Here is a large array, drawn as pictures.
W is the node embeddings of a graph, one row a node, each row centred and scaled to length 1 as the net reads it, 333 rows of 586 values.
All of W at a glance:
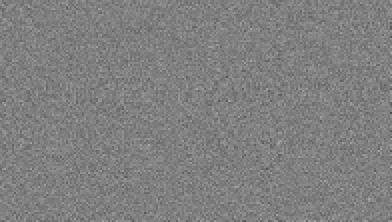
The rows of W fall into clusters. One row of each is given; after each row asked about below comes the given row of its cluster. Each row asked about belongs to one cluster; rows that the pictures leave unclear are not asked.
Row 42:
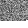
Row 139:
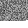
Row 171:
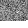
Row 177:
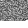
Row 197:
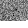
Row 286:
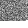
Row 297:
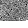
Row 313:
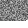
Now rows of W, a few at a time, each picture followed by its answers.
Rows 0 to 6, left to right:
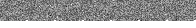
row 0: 177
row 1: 139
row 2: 297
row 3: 139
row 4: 177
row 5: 286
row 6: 177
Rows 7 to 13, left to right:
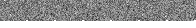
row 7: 313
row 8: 313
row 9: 171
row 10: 197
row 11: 171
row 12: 286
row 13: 139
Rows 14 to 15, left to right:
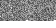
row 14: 286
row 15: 297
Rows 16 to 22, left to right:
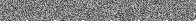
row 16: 197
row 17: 139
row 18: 177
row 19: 197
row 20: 297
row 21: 139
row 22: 286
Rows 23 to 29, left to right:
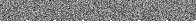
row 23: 197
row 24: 177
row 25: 286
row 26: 197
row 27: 42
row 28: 197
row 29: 313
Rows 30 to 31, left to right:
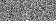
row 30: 42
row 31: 197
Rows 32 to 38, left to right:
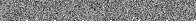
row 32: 297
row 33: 171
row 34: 313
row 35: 171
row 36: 313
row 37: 171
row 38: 139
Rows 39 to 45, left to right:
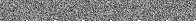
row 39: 197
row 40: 171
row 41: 197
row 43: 42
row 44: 197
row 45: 177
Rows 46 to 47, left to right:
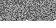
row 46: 139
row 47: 177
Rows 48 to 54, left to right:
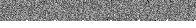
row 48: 42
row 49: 139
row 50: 171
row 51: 171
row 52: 286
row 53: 313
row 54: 42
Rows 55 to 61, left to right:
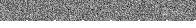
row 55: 171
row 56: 286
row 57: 139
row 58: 197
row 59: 177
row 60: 42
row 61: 177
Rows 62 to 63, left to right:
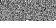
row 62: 171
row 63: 197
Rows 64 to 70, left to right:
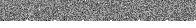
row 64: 286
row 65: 297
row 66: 177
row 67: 171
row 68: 286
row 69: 177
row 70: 297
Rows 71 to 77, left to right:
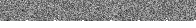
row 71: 177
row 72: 297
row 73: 171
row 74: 286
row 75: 297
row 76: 313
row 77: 139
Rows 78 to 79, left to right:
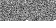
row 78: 42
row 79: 177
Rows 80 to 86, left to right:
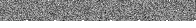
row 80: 139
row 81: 313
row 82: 177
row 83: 139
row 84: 177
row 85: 197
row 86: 171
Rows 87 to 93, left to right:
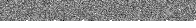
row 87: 313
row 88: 139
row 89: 177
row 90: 177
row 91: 42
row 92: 42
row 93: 297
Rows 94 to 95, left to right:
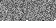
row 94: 171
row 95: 313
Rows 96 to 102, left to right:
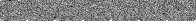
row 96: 177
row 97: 139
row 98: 177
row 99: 286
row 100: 171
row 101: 313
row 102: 171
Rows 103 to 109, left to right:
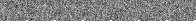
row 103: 171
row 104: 139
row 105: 139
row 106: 139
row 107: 197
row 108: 286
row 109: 297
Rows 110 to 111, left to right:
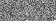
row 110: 42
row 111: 171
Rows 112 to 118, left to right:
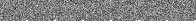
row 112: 197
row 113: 286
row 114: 139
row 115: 286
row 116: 139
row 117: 177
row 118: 171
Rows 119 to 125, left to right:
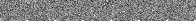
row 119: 177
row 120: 197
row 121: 177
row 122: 313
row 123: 297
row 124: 313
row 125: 42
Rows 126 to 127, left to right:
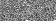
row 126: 42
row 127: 297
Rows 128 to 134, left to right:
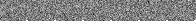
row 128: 297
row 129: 313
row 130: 297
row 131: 197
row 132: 313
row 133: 313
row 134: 313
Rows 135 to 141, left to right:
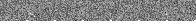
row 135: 139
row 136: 297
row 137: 42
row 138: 286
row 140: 42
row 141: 313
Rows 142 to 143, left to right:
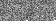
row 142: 139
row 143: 139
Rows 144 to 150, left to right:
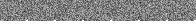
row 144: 177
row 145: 139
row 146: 42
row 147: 313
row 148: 139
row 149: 286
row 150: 286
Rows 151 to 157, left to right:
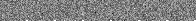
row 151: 286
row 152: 286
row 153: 42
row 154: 42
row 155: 313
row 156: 197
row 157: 197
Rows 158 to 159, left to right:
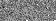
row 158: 42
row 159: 171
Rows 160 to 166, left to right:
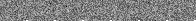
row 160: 139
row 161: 177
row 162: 297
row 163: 177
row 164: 171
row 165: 313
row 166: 297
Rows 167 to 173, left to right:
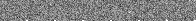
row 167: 286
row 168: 42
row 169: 171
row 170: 197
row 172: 286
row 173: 286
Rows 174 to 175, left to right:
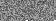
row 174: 177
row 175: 139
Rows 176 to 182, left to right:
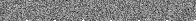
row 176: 139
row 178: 313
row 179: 197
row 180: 171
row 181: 171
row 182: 297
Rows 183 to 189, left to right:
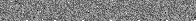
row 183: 139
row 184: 171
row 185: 197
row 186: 286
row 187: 177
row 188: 42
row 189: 139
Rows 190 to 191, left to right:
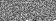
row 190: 286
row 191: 177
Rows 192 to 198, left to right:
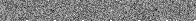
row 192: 171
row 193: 177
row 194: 313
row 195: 42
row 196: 313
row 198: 42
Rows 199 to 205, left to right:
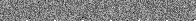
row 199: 197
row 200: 42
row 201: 139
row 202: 42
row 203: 313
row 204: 171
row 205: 42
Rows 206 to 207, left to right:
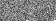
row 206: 313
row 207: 297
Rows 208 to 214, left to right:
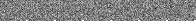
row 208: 286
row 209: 286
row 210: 286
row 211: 197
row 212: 197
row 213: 197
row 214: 42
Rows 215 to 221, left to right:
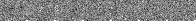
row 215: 42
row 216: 297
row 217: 297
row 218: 286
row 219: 139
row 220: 286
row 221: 286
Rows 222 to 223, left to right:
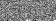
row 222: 286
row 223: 177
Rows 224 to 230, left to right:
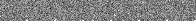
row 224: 286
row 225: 313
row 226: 171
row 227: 313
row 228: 286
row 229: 286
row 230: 171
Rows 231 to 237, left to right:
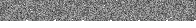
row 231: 139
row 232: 177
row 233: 139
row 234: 139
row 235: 313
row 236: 313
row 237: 171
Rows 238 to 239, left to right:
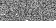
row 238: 297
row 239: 197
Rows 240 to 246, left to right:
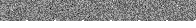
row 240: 297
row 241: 313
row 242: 177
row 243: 286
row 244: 171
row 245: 197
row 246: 286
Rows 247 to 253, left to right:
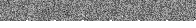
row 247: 313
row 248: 297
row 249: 42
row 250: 286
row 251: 139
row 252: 42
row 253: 197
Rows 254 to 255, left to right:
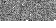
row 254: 42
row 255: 286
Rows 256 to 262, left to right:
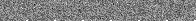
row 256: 313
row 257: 286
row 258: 177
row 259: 177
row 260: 171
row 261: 139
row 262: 42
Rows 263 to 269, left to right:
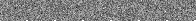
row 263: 197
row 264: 313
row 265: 42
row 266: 313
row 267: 297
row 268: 171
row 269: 197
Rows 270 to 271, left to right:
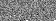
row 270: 139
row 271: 197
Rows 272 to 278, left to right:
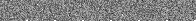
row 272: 286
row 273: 171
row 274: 197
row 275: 171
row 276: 313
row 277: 42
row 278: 313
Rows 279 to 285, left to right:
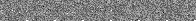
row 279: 297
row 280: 177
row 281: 177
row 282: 42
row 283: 42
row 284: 171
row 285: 42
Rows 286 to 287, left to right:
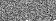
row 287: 177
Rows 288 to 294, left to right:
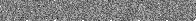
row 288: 171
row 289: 177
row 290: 171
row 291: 313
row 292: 297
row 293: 171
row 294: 286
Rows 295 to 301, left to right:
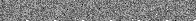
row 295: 42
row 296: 197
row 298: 197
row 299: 177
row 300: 297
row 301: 177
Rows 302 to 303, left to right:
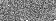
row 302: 197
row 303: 42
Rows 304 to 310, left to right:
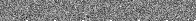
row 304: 139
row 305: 42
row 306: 171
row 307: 297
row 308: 286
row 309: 139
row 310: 313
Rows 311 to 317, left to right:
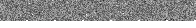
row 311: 171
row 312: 42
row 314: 286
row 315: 177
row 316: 42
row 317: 139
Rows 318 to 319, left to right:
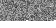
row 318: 171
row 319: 297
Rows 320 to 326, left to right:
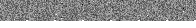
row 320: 171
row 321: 297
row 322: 297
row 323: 42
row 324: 177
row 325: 313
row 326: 197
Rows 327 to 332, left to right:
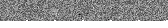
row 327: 313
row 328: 42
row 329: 313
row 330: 139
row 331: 139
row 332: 139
